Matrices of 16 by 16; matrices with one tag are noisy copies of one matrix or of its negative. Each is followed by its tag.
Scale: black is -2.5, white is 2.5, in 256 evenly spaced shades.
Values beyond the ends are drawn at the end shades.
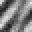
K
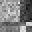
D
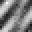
K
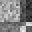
D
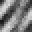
K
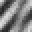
K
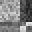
D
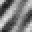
K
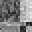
D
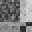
D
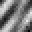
K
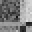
D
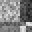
D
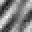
K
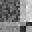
D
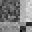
D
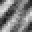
K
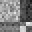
D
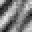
K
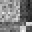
D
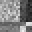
D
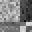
D
